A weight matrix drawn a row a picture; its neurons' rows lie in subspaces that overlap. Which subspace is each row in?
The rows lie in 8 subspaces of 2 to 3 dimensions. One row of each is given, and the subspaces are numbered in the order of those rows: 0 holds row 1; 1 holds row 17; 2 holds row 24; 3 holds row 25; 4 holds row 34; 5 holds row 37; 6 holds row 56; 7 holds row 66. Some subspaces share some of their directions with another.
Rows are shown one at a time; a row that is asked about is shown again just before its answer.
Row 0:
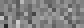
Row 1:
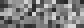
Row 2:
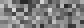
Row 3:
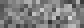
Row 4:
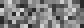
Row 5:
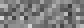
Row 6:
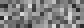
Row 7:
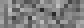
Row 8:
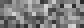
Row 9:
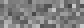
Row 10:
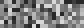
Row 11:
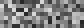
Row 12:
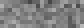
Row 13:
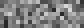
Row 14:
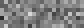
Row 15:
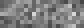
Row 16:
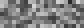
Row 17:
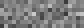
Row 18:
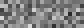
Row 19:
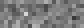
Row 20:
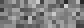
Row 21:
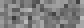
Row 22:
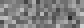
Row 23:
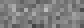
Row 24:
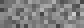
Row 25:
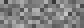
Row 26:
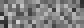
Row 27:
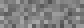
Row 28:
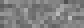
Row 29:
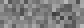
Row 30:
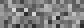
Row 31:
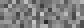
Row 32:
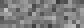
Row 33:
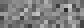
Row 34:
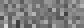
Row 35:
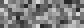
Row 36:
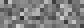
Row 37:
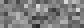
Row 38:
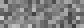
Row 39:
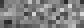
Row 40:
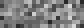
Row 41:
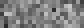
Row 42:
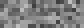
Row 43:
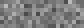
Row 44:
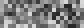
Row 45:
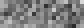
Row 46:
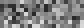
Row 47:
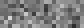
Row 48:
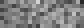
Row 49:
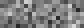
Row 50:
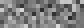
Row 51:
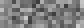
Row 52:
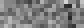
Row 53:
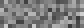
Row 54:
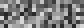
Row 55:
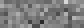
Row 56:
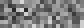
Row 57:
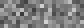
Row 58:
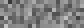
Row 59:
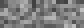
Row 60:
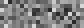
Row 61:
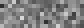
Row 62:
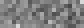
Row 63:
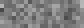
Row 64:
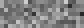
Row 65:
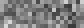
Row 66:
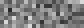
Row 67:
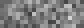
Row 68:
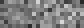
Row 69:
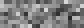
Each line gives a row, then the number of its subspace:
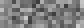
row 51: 7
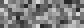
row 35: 5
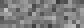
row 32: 0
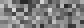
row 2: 6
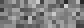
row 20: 7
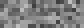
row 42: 0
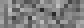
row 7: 7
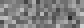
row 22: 1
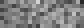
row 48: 7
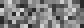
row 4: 2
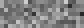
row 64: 1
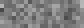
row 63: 2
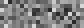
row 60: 3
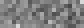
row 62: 2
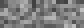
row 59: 0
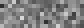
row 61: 2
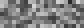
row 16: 0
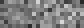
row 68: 7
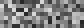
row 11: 6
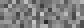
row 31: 2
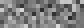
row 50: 2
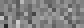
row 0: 4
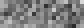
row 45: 0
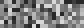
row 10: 7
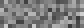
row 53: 1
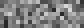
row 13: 4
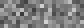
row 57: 2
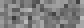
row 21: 7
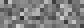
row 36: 3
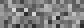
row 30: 6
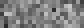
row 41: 4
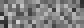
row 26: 4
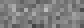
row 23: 6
